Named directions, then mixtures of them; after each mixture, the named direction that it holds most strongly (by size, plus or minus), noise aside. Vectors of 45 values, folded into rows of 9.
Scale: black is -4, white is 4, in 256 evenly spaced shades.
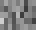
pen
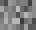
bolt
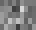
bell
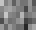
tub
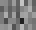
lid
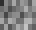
tub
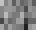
tub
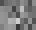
bell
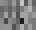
lid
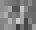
bell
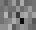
lid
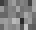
bolt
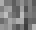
tub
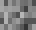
tub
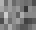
tub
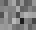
bolt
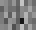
lid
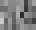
pen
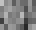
tub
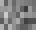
tub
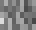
pen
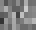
pen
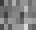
tub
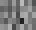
lid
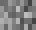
bolt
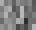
tub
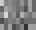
tub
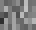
pen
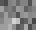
bolt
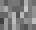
pen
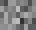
bolt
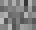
pen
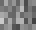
pen
